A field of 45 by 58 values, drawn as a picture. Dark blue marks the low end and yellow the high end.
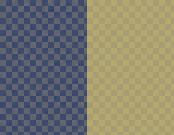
It is made of 1 by 2 panels. Panel 1,1: low, checkered. Panel 1,2: high, checkered, faint in contrast.
